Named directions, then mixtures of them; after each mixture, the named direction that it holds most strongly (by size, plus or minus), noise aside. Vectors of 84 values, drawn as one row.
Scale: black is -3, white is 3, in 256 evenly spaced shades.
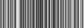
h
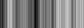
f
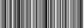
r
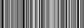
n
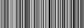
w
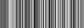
w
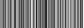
r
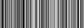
n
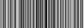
h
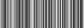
w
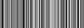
n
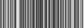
h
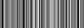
n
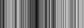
f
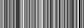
h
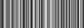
n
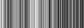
f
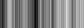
f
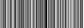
r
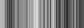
f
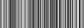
n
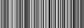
w
